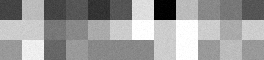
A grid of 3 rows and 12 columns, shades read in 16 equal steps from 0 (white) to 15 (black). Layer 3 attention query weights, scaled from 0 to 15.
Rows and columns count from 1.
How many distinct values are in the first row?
8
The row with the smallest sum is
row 2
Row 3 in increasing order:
0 1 3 4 6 6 6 6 7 7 7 9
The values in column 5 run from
5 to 12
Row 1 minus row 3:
5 3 2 4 5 3 -5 12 4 1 4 4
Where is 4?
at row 1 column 2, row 1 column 9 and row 3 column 11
